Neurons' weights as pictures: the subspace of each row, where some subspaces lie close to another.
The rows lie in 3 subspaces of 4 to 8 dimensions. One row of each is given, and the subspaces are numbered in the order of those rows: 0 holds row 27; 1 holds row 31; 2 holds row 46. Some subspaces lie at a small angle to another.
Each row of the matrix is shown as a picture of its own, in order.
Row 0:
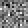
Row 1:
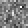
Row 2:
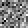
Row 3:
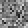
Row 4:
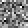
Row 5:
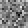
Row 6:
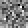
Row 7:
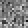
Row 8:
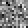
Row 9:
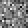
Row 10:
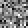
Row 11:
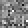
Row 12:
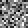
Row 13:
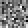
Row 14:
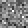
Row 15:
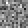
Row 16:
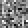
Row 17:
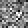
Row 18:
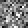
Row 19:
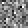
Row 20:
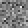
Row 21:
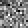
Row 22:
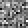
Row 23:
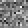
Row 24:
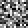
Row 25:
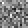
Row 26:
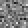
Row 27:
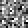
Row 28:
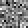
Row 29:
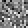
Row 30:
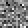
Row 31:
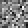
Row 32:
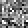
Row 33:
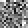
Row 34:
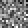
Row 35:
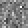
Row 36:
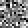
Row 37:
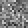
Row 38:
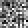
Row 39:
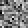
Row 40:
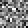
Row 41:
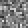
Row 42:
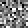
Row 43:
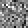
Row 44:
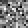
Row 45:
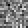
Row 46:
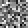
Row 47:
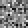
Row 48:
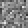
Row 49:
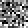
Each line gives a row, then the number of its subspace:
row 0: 2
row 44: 2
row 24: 2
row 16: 0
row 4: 1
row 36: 2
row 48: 2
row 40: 2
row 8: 0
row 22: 1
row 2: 2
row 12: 2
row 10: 2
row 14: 1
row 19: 2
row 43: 2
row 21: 2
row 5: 1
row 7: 1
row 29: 2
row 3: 1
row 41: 2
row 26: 2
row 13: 1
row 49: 1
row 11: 1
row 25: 2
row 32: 1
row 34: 2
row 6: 1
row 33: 2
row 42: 2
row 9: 2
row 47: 2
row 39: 2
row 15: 0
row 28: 0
